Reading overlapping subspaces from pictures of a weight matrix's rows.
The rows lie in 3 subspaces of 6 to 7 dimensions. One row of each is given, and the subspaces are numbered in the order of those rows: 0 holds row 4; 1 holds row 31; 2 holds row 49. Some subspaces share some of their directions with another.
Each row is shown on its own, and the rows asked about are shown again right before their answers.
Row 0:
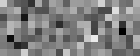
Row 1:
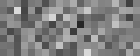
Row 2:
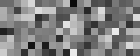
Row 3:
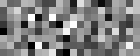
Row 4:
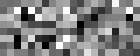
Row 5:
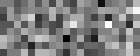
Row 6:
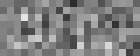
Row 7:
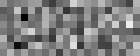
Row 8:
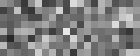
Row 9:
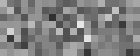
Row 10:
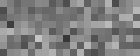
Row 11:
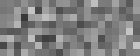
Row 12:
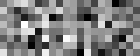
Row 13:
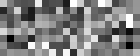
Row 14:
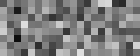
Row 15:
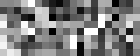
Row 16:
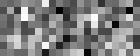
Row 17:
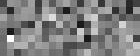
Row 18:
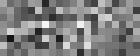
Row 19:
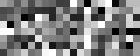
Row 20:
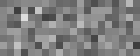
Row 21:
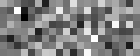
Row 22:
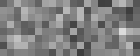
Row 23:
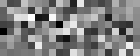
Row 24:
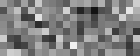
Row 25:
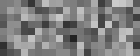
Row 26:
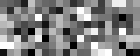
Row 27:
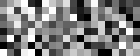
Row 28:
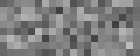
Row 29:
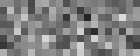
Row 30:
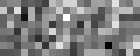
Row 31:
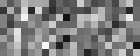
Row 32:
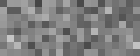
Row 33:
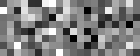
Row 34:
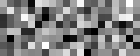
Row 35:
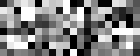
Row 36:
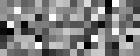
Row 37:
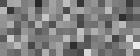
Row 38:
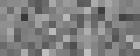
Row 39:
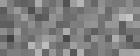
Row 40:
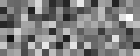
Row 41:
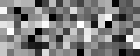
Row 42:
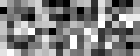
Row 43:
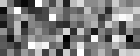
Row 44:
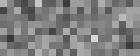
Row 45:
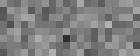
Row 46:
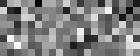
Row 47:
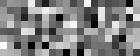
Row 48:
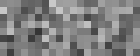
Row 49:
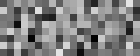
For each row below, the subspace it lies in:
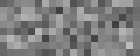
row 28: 2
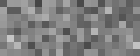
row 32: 0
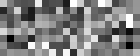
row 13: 1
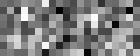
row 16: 0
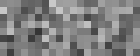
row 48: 0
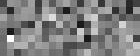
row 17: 0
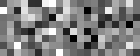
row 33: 0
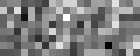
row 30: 2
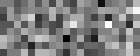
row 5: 1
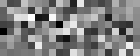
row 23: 1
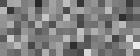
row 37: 0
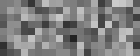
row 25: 1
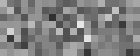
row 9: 0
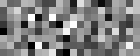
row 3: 1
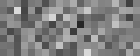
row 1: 0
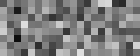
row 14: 1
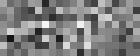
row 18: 0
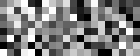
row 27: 2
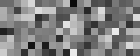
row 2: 1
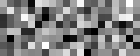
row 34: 0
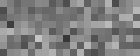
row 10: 1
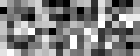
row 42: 2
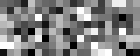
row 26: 2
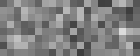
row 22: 1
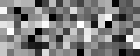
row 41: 0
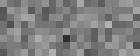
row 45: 1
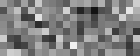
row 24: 0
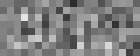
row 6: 2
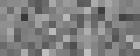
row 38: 1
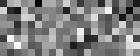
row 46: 0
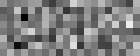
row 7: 2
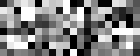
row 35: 1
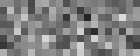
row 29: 2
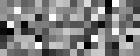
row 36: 1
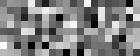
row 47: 1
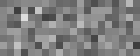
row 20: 2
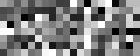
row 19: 1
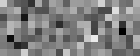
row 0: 0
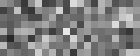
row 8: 0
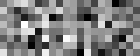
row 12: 2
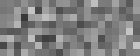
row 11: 2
